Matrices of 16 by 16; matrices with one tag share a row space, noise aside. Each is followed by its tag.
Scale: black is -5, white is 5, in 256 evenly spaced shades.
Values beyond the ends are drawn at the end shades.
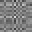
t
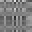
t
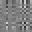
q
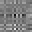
t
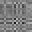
t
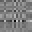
t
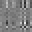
q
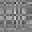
t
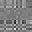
t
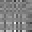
t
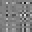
q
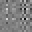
q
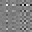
q
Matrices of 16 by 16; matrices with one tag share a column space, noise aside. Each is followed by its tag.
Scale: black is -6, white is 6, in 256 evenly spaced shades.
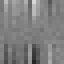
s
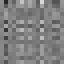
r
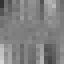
s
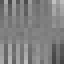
s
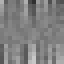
s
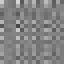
r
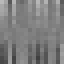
s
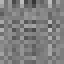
r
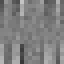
s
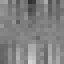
s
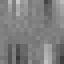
s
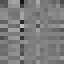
r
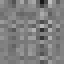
r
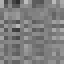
r
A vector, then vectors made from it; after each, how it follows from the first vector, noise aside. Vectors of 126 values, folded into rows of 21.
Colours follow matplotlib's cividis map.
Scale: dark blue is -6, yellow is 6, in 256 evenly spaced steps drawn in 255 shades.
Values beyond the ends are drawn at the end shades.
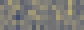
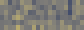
negated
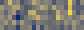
scaled up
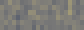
shrunk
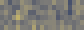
negated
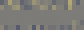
partly zeroed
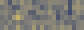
negated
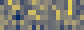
scaled up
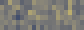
copied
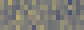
sign-scrambled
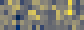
scaled up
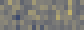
copied
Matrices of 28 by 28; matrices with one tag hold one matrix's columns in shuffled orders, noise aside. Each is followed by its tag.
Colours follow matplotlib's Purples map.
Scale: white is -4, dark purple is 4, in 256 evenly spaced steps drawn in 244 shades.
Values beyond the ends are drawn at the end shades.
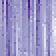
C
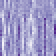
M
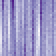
C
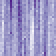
C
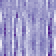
M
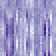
M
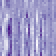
M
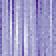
C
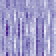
M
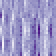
M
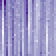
C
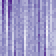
C
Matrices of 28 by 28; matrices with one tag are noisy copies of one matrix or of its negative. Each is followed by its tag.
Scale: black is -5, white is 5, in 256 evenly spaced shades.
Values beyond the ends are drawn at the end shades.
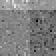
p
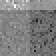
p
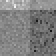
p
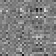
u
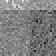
p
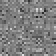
u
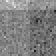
p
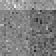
p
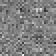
u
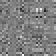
u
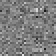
u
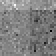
p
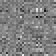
u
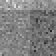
p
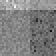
p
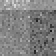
p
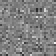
u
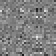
u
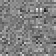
u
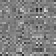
u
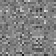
u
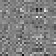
u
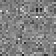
u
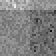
p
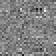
u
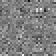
u
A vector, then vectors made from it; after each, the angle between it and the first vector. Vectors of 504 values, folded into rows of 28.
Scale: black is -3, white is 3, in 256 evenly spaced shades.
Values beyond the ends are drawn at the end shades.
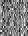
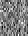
partly aligned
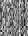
nearly opposite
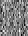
nearly opposite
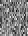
partly opposed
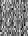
nearly opposite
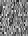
partly opposed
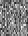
partly aligned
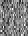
nearly parallel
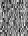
nearly parallel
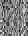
nearly parallel
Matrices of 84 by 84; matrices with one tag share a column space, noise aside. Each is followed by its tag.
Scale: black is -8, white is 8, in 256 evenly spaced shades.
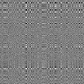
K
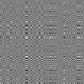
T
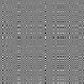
T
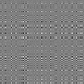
T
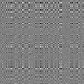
K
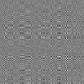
T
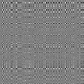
K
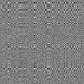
K
